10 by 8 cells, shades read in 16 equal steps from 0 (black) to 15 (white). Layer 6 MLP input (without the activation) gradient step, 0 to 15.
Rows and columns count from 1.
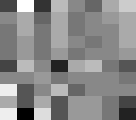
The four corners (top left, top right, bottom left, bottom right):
4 12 14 2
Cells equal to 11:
4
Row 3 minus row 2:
-1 0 1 0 0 0 -1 0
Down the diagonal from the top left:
4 10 7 10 7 11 8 8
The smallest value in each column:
4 0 3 2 6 6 7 2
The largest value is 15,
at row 1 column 2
